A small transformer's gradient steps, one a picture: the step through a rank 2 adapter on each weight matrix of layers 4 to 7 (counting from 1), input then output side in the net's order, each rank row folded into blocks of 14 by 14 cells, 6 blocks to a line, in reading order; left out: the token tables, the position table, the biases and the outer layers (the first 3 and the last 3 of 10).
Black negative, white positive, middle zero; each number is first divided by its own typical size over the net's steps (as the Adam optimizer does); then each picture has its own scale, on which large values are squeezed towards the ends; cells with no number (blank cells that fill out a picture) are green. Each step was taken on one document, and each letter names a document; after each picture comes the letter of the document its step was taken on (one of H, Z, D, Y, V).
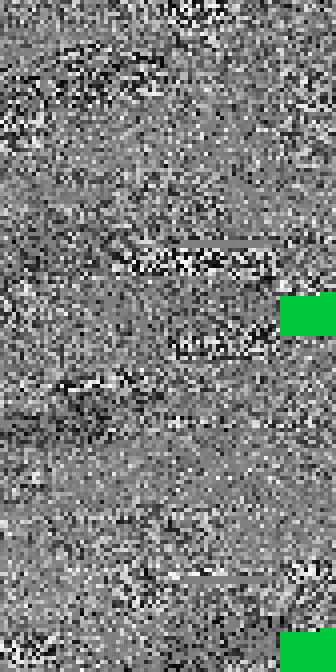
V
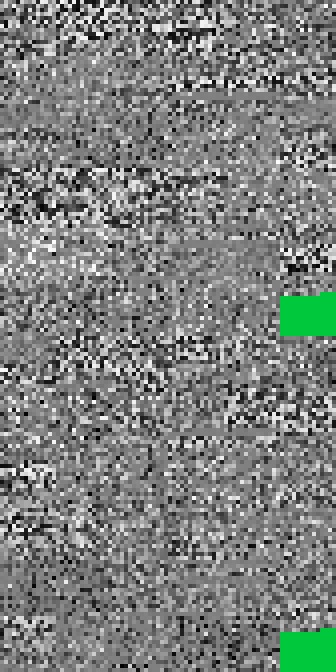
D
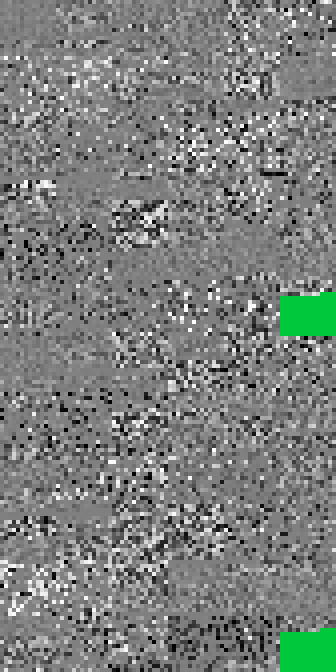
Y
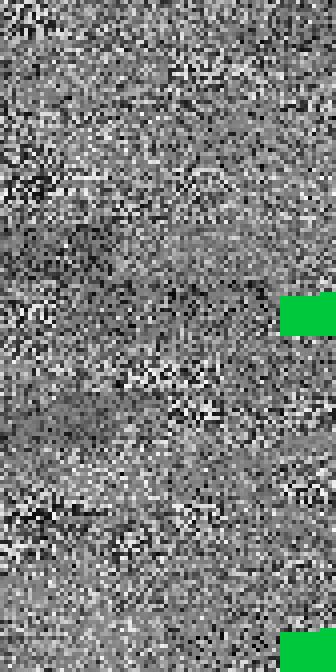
D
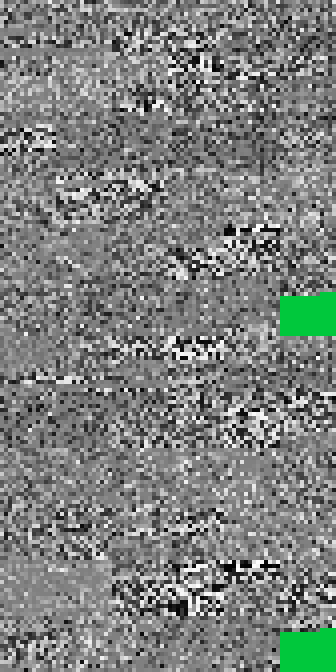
D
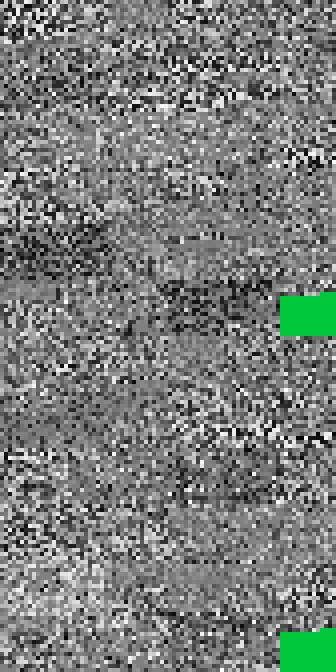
V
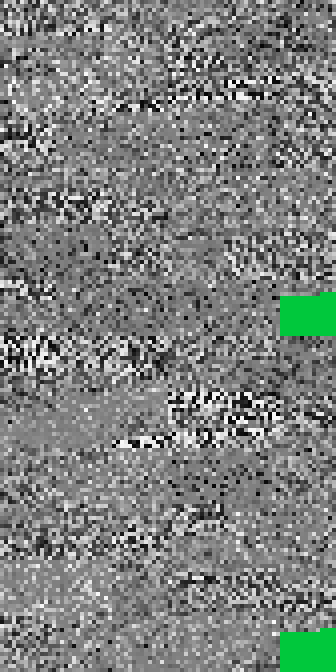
V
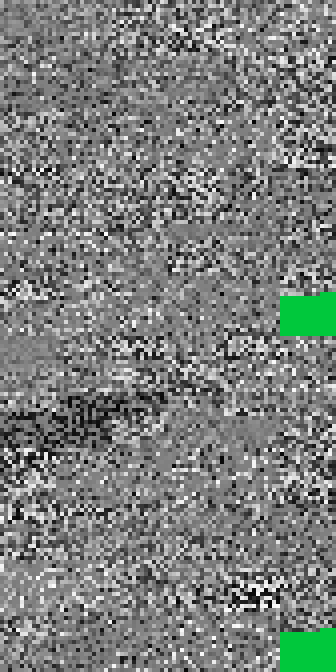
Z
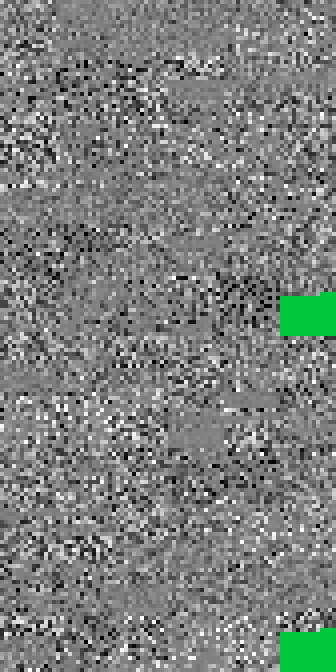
Y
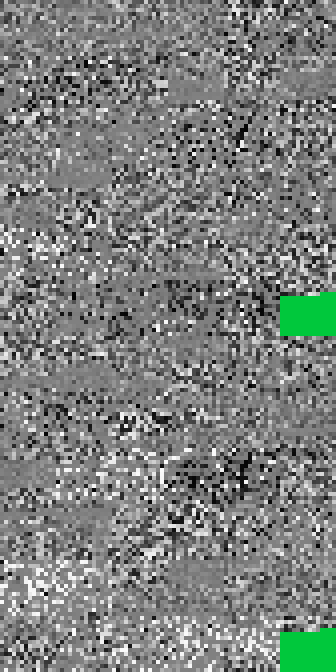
Y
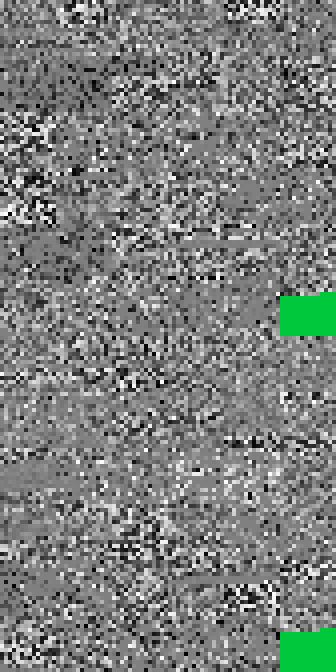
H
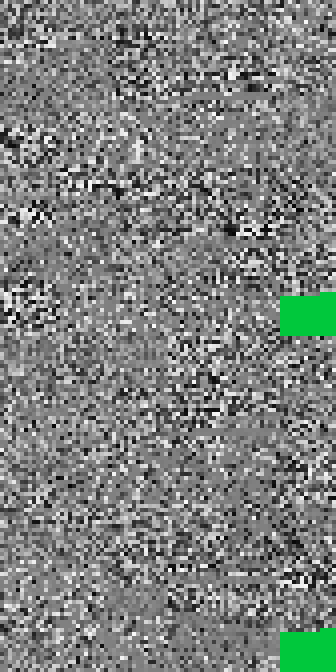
D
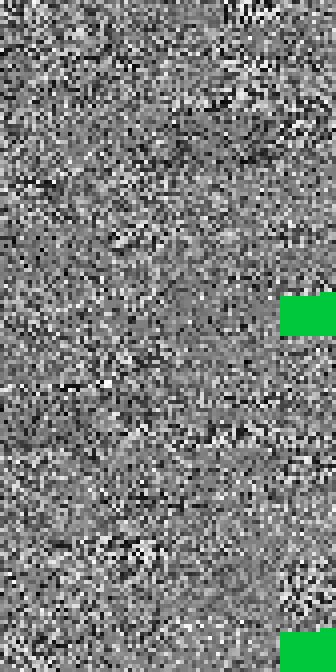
V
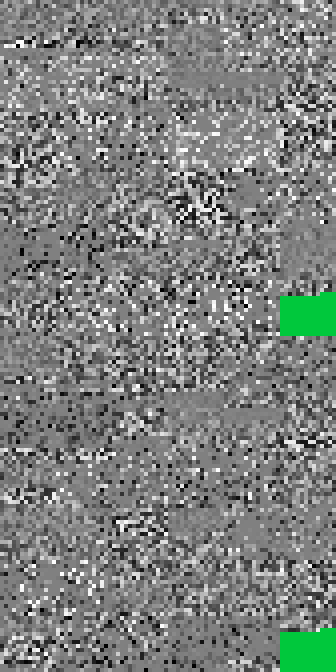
H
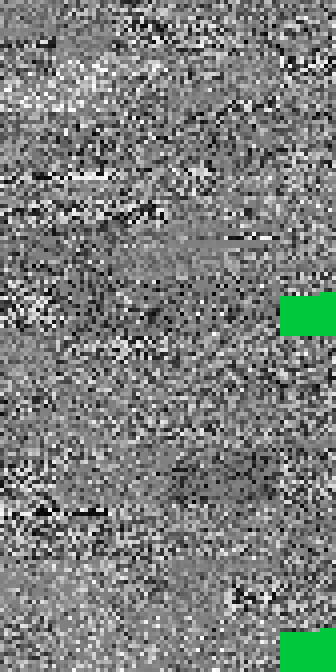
Z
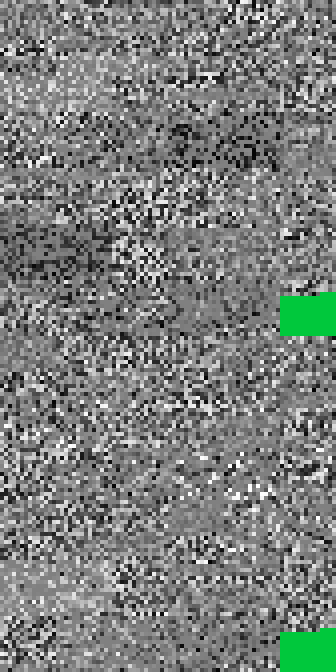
Z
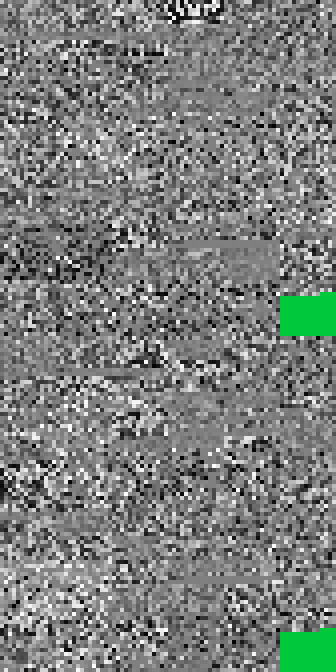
V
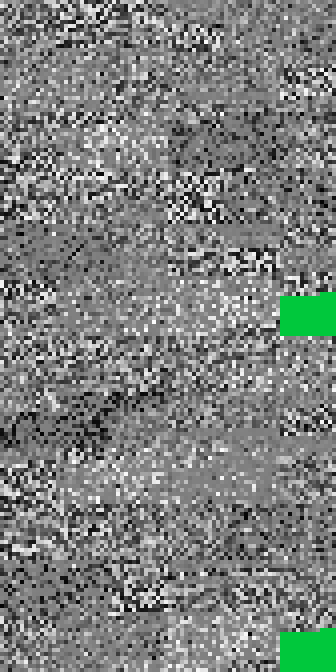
Z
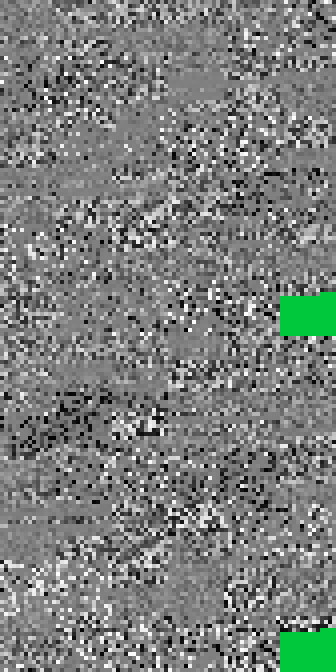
Y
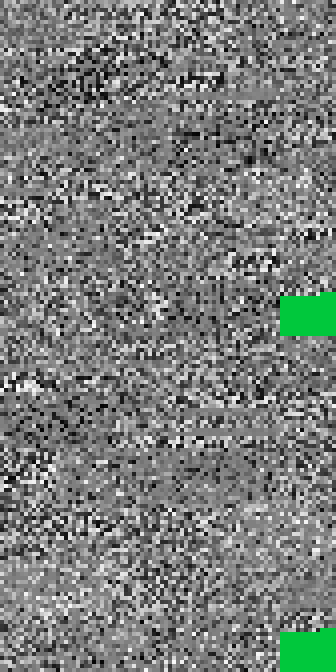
Z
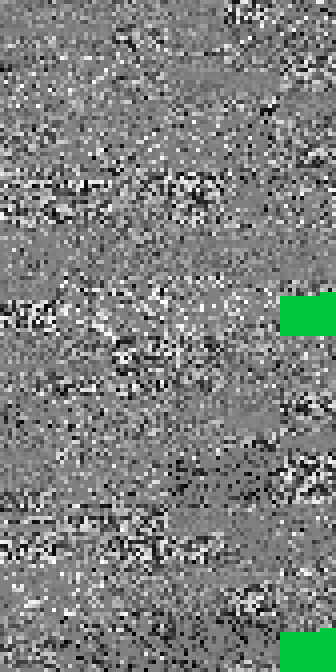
H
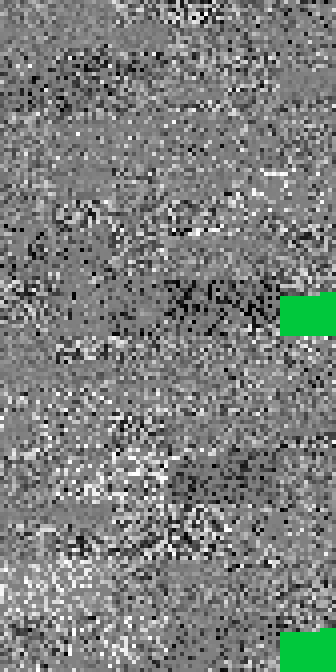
Y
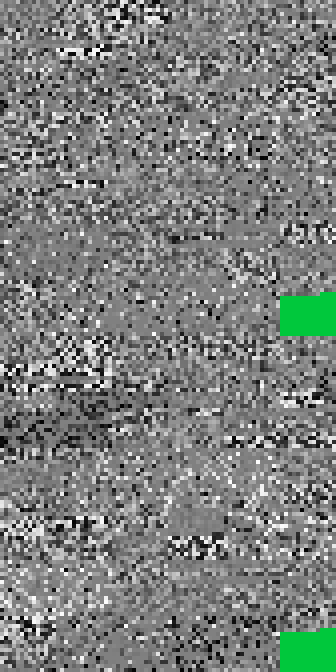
D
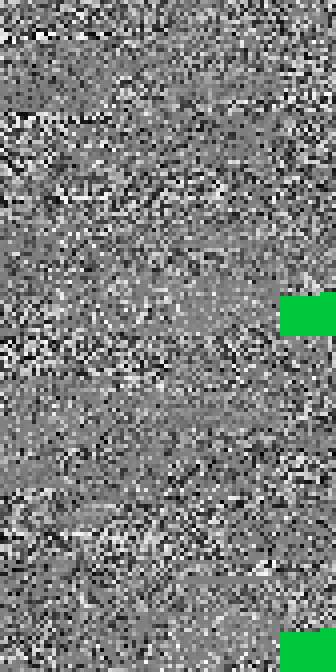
Z
